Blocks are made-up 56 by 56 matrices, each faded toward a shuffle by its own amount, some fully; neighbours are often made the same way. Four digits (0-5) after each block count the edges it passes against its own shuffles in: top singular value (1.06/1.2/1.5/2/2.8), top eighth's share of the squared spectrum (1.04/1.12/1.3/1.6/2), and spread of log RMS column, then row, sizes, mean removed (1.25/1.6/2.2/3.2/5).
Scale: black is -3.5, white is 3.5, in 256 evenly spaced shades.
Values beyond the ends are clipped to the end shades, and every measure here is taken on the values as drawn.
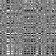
5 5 3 3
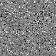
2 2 1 1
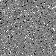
1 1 0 0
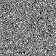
2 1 0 0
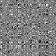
4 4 2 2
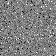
0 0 0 0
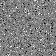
0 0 0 0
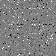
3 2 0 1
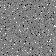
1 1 0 0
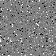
3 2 1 0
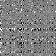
4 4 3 2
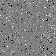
2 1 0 0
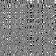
4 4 3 2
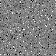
3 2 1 0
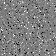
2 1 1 0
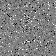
2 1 0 0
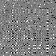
4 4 2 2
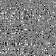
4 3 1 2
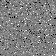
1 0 0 0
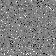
2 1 0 0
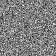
0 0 0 0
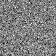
0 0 0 0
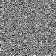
3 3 1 1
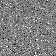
1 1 0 0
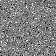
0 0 0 0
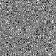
3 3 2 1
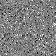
3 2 0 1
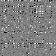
4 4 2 2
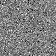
0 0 0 0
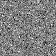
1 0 0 0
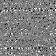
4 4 1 2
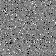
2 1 0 0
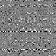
4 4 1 3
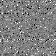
3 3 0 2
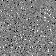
2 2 0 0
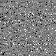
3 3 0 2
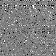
3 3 0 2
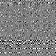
4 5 1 3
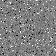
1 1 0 0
